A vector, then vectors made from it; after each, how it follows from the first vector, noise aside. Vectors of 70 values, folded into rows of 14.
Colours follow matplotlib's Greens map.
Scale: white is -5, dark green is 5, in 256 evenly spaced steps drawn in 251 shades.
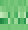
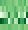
scaled up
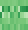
reversed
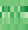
reversed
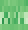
sign-scrambled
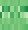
reversed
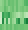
sign-scrambled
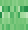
reversed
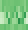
sign-scrambled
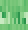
sign-scrambled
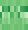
reversed
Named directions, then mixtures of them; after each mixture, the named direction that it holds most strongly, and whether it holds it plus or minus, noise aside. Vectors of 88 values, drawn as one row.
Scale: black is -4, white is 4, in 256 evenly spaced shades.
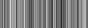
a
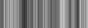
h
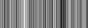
a, plus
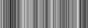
h, minus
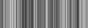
h, plus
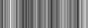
h, plus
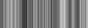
h, plus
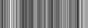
h, plus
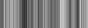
h, plus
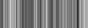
h, plus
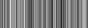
a, plus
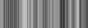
h, minus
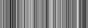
a, minus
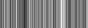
a, minus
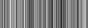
a, plus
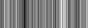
h, plus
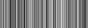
a, minus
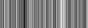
a, minus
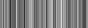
a, minus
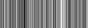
a, minus
